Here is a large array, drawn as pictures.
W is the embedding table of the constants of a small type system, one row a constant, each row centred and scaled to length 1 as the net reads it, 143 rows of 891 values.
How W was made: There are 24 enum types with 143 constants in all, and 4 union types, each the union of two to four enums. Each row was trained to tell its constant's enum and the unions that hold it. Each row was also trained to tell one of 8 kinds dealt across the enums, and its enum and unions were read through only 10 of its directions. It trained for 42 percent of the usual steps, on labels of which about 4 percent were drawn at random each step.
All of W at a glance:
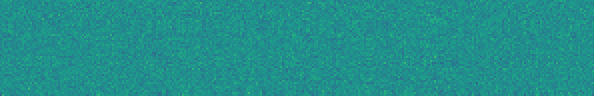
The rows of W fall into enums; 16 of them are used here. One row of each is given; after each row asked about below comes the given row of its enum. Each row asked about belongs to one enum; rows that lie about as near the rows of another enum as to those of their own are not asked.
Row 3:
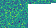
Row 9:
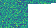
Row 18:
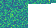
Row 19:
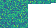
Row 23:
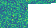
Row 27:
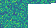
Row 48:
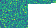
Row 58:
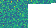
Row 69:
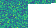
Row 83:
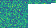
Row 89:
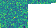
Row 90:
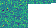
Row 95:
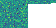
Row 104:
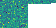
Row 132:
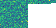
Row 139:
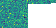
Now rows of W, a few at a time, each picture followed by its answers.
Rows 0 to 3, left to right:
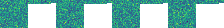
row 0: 132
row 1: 9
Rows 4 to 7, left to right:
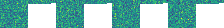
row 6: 27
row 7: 104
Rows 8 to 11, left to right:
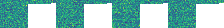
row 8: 90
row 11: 58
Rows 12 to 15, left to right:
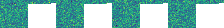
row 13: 18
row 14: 104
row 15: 132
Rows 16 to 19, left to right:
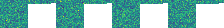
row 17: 48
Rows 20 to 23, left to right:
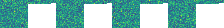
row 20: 95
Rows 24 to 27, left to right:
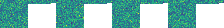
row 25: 104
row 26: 139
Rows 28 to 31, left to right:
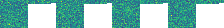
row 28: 27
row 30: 69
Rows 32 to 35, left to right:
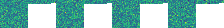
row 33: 3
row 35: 48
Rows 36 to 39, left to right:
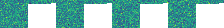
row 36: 3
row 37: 69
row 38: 95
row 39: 19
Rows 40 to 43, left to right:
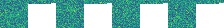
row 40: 3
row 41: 69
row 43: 90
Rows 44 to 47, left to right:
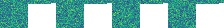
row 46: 3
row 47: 9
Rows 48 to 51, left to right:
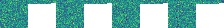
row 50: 90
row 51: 89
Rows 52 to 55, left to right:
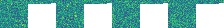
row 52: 90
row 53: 23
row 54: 83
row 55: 27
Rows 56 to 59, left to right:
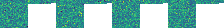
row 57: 139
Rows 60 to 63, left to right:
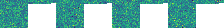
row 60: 69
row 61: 9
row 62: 89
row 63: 9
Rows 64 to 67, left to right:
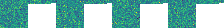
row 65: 83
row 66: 27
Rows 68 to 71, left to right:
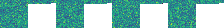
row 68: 95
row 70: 83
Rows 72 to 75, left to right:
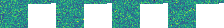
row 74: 83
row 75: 90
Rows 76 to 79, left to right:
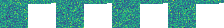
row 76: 18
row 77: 19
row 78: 18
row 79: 104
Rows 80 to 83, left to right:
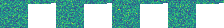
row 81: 27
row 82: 139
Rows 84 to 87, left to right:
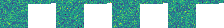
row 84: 90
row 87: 95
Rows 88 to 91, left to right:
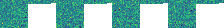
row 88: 104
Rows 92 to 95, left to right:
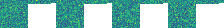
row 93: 23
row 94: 95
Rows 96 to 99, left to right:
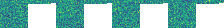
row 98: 19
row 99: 3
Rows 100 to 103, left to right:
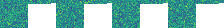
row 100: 90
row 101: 83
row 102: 58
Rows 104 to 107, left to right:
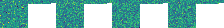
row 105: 18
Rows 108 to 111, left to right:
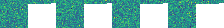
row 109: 132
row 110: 27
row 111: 19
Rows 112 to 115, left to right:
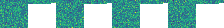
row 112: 69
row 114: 3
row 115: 58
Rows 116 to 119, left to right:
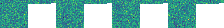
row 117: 58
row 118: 89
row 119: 95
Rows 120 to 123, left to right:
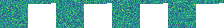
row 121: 19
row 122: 27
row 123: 3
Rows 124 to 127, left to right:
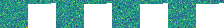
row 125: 48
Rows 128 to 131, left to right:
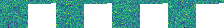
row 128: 95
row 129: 89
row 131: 104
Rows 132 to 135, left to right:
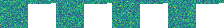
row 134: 83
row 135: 139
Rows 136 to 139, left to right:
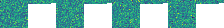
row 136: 19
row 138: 139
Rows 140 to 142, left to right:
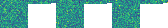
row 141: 83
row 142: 139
